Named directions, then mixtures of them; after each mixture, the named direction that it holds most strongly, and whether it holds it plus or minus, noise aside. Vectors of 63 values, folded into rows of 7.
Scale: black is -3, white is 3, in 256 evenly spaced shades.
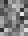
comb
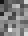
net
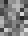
comb, plus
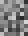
net, minus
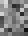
comb, minus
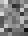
comb, minus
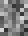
comb, minus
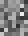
comb, plus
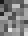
net, plus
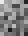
net, minus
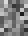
comb, minus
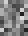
comb, minus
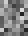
comb, minus
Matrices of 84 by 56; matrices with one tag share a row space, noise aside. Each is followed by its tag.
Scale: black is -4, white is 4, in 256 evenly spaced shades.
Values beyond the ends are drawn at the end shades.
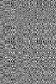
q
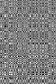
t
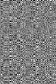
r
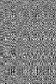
q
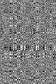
r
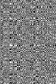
r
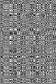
r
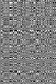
r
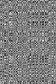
t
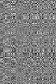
q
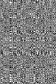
r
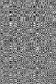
r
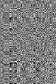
r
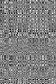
t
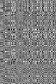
q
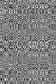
t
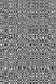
t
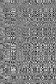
q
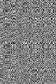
q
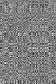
t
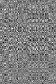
t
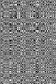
r
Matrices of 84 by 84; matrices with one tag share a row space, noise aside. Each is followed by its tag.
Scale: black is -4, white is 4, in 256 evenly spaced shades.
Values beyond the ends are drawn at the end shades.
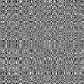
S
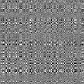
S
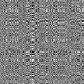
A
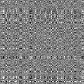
S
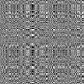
A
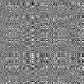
A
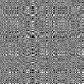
A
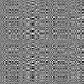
A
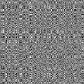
S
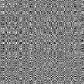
S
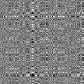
A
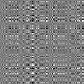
A
